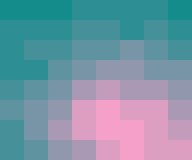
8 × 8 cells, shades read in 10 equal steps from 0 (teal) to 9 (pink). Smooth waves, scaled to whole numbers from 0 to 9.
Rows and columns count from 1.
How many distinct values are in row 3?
4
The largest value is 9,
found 4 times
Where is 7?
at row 5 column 5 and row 7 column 8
